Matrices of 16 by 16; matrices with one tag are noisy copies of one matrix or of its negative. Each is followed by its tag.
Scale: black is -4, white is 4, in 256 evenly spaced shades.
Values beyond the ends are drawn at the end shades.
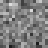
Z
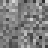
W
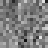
W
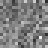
W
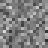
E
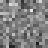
Z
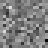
E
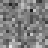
Z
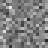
E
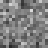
Z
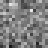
Z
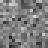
Z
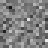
E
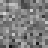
Z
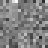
W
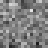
Z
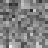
Z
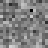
Z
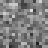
Z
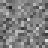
E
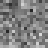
Z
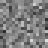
E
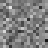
E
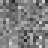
W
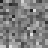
Z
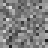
E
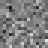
E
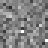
E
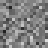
E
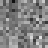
W
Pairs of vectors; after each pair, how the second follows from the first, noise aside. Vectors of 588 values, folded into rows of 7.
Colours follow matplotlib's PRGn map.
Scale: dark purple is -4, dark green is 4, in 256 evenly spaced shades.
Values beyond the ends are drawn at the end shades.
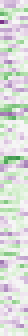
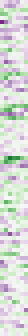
copied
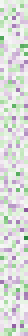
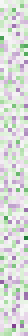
copied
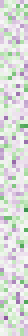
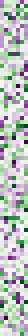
scaled up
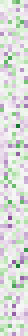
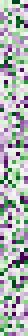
scaled up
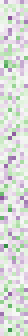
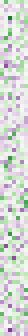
negated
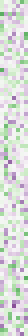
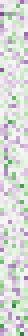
negated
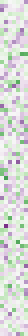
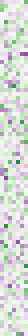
negated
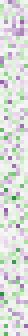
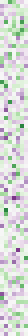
negated
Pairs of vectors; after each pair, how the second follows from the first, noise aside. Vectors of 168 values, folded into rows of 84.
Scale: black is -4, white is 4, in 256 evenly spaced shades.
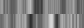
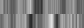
copied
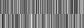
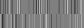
partly zeroed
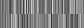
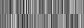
copied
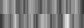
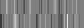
partly zeroed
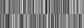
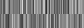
copied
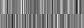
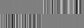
partly zeroed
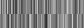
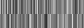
copied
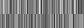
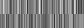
copied
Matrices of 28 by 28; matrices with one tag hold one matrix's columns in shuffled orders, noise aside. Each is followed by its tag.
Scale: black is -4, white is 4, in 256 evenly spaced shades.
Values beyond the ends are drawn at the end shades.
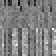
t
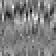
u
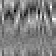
u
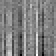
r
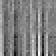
r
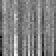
r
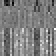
t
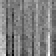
r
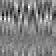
u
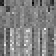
t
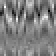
u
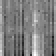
r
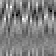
u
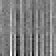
r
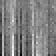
r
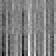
r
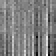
r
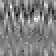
u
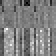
t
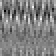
u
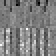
t
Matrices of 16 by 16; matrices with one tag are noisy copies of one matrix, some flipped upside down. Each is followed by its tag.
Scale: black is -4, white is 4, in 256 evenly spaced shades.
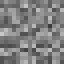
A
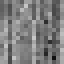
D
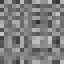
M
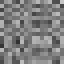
M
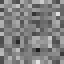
M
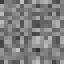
M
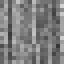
D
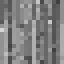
D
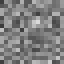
M
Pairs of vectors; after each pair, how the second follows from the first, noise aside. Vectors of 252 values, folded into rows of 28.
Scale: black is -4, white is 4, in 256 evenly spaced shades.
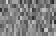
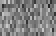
shuffled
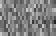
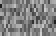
sign-scrambled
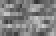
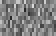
shuffled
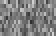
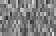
copied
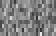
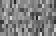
copied
